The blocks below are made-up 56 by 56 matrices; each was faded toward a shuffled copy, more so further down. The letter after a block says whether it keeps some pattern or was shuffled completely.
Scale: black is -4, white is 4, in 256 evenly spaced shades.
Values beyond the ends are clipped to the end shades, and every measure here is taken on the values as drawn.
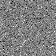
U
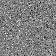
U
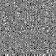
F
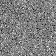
U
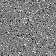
U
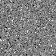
U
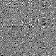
F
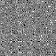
F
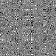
F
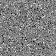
U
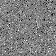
U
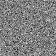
U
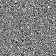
U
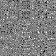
F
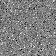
U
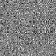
F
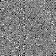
F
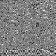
F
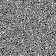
U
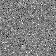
U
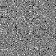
F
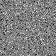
U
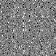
F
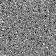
U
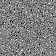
U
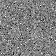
U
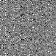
F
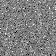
U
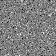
U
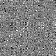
F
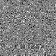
F
